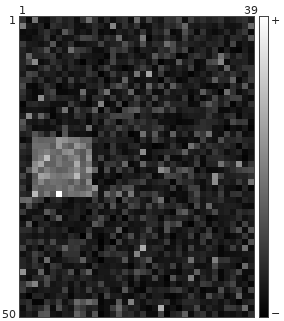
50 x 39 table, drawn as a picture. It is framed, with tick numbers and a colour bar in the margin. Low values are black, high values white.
Odd patch: higher, in the middle left. Histogram: skewed, a long tail of high values. Ninth with the highest average: middle left. Stripes: none.
